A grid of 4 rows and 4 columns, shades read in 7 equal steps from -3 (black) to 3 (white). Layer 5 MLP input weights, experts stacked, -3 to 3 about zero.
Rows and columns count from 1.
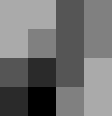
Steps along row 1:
same down up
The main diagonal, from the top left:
1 0 -1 1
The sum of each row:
1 0 -3 -4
